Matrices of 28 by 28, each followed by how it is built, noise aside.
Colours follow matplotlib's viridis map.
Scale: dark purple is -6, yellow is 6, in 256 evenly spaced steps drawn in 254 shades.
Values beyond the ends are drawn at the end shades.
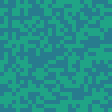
noise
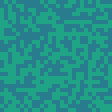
noise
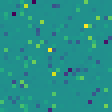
sparse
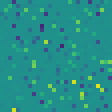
sparse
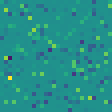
sparse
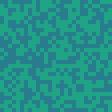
noise
